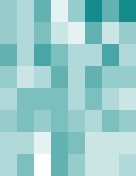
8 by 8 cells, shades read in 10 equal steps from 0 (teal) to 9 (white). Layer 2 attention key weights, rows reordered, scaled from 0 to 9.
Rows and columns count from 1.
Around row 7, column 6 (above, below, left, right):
6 7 4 7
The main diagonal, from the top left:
5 6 2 3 6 6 7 6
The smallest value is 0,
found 2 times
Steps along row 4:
up down down up down up same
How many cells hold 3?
8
